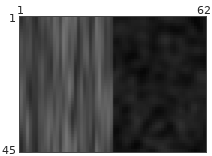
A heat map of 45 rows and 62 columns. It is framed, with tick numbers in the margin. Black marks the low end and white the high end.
The table splits into one row of 2 panels. Panel 1,1: low, streaked downward. Panel 1,2: very low, blotchy, faint in contrast.
